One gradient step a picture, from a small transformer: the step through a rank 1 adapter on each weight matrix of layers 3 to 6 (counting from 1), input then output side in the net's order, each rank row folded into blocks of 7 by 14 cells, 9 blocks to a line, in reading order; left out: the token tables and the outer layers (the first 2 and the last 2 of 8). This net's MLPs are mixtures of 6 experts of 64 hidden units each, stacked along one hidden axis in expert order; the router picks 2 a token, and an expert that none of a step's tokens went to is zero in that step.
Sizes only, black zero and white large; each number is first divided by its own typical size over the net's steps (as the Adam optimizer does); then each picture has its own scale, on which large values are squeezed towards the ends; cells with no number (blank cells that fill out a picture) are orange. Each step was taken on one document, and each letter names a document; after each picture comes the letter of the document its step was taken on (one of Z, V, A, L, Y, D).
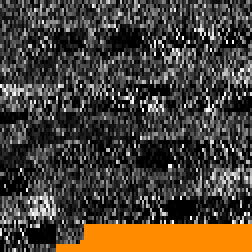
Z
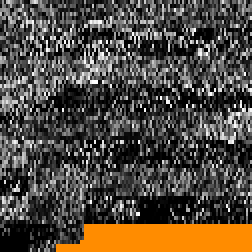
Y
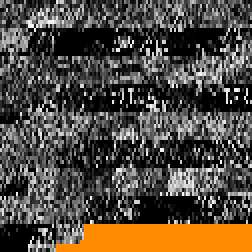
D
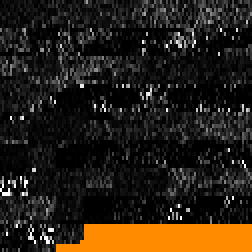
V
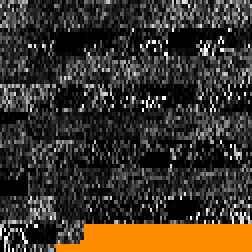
Z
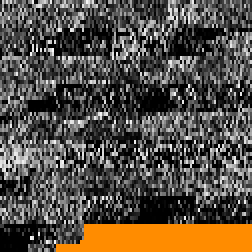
Y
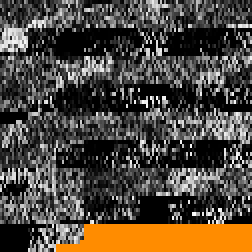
D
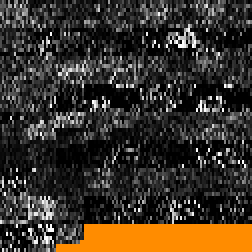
V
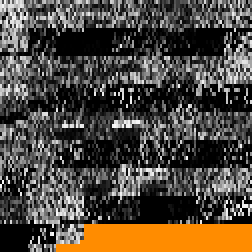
D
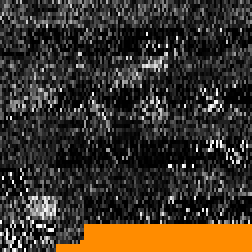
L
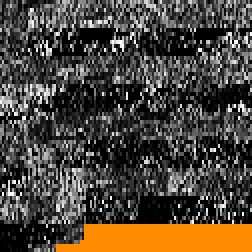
Y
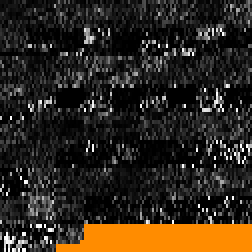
L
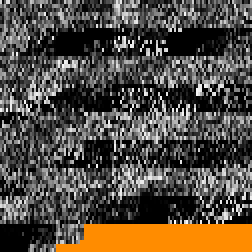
D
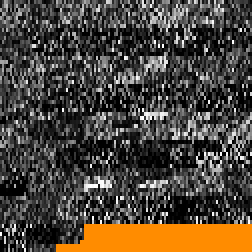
Z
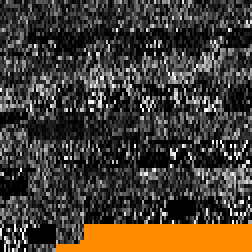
Z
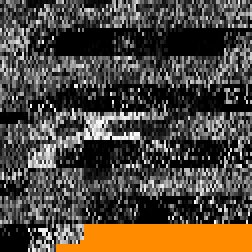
D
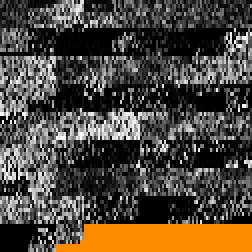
D
